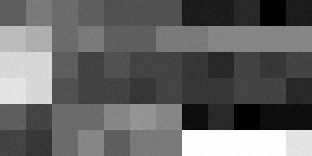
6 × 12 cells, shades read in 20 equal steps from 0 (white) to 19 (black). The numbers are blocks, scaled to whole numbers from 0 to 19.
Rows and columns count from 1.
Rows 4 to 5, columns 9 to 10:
15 14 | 16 19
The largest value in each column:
14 15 13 14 14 15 14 18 17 19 19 18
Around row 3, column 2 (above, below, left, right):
6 3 3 12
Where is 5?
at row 2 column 1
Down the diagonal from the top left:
12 6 12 14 9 10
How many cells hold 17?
3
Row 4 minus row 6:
-12 -12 2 5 2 5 4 15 15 14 14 14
